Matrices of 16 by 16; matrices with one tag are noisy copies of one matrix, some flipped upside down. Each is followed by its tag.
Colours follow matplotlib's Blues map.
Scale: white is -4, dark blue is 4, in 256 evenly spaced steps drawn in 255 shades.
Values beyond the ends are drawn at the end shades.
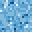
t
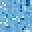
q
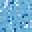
t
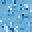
t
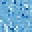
t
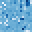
q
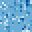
q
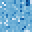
q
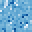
t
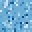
t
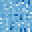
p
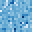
t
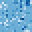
q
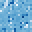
t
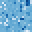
q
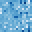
p
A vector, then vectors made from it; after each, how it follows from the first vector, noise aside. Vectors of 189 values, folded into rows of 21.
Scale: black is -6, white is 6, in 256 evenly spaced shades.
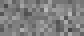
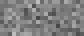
wrapped around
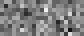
scaled up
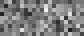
scaled up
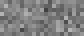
negated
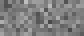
wrapped around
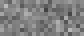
negated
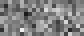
scaled up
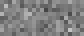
negated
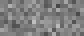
wrapped around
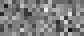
scaled up
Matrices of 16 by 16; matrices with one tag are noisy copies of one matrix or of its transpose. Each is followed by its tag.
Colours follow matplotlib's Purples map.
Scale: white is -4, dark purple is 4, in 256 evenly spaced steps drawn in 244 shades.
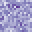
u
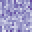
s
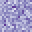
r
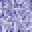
s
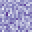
r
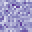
u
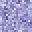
u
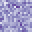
u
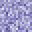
r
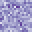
u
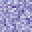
r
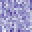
s
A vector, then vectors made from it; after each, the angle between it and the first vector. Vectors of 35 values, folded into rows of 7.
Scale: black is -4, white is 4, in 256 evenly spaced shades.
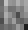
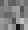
partly opposed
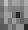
nearly parallel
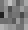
orthogonal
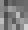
nearly opposite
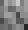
nearly parallel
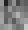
nearly opposite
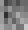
nearly opposite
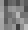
nearly opposite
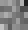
orthogonal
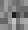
orthogonal
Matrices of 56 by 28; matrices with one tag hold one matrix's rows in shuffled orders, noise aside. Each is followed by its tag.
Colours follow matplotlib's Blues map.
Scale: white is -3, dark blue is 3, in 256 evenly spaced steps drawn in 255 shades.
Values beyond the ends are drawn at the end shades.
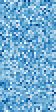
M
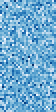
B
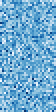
B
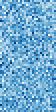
B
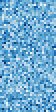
M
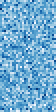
M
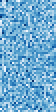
B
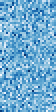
B
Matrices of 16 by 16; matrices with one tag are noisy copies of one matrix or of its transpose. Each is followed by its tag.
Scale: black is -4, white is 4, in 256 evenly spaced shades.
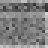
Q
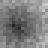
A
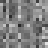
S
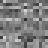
S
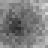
A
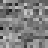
S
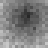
A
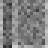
Q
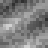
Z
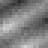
Z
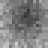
A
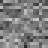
S
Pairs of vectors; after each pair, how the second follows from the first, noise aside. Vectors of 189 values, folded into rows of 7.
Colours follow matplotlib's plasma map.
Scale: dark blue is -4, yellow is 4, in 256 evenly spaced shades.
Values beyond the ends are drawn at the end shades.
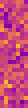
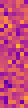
sign-scrambled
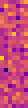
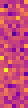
sign-scrambled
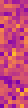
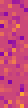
partly zeroed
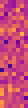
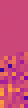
partly zeroed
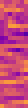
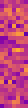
sign-scrambled
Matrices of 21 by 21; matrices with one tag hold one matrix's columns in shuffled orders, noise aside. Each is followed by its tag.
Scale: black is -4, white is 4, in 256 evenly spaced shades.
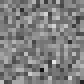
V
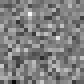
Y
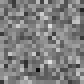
V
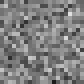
Y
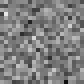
Y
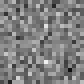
V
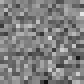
Y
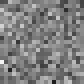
V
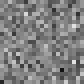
V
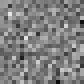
Y
